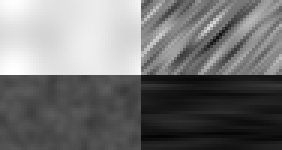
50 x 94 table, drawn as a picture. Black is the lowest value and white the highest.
The table splits into 2 rows of 2 panels. Panel 1,1: very high, smooth, faint in contrast. Panel 1,2: middling, slanting up to the right, strong in contrast. Panel 2,1: low, blotchy, faint in contrast. Panel 2,2: very low, streaked across, faint in contrast.
